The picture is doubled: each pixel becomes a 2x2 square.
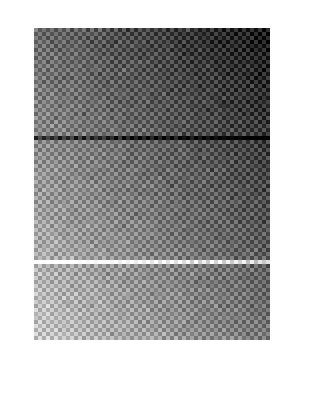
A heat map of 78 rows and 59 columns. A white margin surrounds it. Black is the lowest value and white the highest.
Histogram: bell-shaped. Ninth with the lowest average: top right. Odd lines: rows 28 and 59. Slope: up to the bottom left. Ninth with the highest average: bottom left.
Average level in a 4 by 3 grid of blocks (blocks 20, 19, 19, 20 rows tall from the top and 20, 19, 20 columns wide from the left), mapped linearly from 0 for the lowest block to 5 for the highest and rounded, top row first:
2 1 0 | 3 2 1 | 4 3 2 | 5 4 3
